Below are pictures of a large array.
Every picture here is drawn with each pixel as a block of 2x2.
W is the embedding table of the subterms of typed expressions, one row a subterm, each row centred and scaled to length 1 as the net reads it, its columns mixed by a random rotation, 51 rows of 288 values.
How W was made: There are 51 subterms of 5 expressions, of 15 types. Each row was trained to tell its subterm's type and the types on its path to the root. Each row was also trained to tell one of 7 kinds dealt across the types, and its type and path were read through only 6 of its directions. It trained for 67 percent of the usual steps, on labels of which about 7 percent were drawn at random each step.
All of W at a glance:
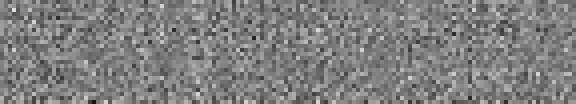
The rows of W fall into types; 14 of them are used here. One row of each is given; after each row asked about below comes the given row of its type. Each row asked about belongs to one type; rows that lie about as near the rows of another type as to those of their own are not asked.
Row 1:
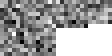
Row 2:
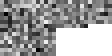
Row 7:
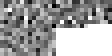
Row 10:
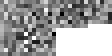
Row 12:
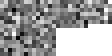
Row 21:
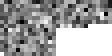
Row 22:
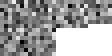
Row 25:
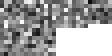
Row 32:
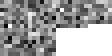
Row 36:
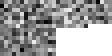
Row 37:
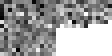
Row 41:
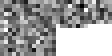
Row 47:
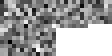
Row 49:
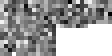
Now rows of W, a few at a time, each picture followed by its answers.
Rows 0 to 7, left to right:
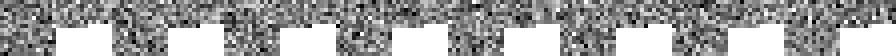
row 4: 12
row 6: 32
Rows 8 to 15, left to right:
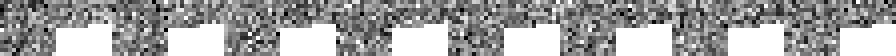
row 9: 22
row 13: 41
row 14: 2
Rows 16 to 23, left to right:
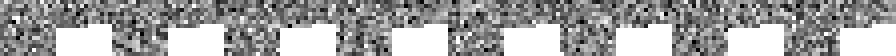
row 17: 7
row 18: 12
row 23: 32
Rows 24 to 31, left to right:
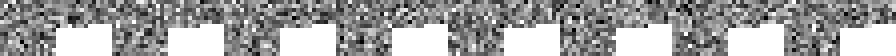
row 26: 41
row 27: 22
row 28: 7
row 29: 36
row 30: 1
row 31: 41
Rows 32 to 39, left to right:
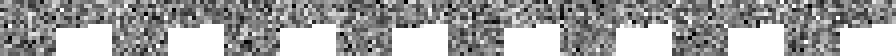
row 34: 22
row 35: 32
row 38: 12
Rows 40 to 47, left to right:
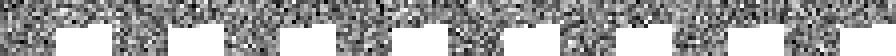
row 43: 22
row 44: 1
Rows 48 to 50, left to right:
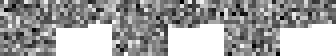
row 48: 12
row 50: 7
